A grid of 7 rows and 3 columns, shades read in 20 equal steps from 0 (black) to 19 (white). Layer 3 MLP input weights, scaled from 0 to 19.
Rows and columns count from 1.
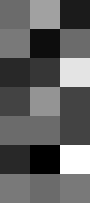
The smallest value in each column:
3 0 2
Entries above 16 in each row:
0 0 1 0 0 1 0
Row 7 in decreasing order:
9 9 8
